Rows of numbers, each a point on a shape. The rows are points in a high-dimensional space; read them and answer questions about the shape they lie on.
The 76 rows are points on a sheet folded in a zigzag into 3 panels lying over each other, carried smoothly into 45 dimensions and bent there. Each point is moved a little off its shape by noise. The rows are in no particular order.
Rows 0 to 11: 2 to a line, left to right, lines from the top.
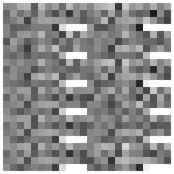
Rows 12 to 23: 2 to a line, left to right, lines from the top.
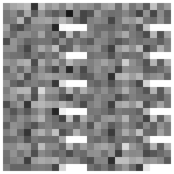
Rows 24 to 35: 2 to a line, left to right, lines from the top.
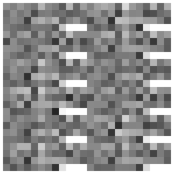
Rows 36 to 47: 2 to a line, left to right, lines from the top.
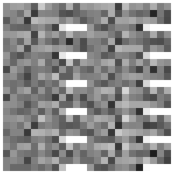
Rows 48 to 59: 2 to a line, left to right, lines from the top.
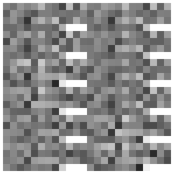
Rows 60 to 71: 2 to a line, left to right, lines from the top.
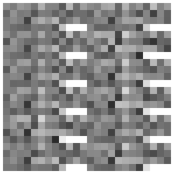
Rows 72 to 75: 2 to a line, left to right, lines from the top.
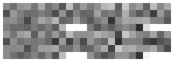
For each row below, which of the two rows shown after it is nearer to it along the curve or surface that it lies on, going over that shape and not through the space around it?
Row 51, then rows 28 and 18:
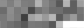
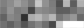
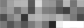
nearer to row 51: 28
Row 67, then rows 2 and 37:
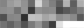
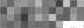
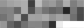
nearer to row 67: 2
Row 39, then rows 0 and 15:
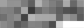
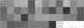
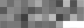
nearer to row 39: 0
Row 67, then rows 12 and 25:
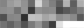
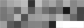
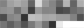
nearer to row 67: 25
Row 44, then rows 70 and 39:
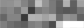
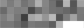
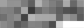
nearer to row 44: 70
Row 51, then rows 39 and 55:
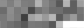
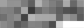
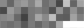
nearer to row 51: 55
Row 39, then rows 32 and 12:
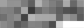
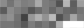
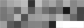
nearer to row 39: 12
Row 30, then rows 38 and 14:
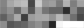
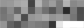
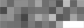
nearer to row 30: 38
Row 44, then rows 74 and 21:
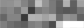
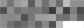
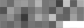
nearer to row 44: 21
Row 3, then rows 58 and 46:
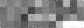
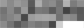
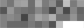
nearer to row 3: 46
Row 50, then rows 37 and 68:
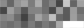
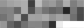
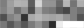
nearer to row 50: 68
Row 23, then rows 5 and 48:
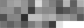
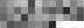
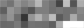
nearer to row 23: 48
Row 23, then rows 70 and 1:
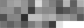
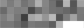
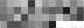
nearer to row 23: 70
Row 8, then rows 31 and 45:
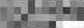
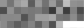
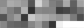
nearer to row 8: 31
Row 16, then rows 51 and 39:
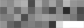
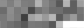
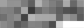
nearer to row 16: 39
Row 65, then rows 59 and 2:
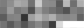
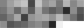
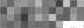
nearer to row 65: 2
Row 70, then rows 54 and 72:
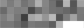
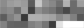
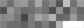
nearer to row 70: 72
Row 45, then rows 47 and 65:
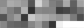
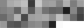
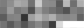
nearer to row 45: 47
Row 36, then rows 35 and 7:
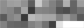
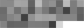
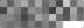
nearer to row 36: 35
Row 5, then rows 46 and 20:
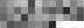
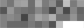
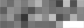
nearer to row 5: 46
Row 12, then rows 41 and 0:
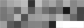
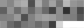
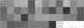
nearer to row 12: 41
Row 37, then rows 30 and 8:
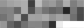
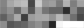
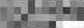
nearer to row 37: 8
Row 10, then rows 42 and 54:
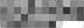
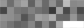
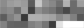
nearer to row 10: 42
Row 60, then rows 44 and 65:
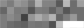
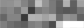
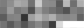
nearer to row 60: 44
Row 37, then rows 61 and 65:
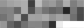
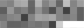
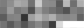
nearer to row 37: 61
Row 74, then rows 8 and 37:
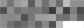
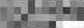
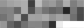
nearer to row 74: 8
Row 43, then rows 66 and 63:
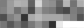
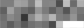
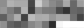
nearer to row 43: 66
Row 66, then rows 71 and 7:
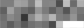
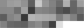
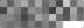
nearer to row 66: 7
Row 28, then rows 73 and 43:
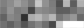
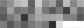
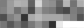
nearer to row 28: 43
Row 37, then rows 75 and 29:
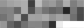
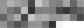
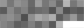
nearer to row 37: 75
